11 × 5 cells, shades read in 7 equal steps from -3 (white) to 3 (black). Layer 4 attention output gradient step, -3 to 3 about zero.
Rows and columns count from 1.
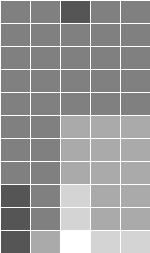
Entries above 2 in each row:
0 0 0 0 0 0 0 0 0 0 0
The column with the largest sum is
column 1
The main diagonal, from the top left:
0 0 0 0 0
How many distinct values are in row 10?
4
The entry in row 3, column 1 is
0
